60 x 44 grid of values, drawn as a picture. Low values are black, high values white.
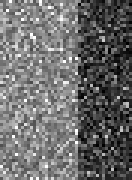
Overall the values sit about 40% of the way up the scale. A vertical seam about 60% of the way across splits the table, and the left part is higher. No regular stripes run through it.
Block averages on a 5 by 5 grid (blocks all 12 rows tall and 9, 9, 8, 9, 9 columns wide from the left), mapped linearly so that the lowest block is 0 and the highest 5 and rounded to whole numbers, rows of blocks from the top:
5 5 5 1 0
5 5 5 1 0
5 5 5 1 1
5 5 5 1 0
4 5 5 1 0
